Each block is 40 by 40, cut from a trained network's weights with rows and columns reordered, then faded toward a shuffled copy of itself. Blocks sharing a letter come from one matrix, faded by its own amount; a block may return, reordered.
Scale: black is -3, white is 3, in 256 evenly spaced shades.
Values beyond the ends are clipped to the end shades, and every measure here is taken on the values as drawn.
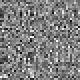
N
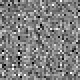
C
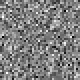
N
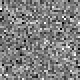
C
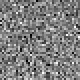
N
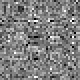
N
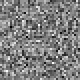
N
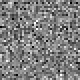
C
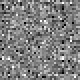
C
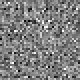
C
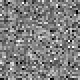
C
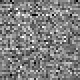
C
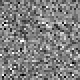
C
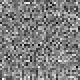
N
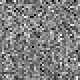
C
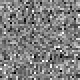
C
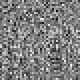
N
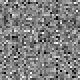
C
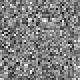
N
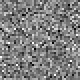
C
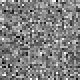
C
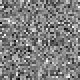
N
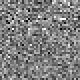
N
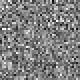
N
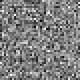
N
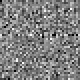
C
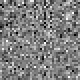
C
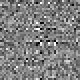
N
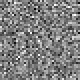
N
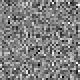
N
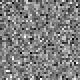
C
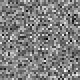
N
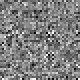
N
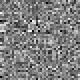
N
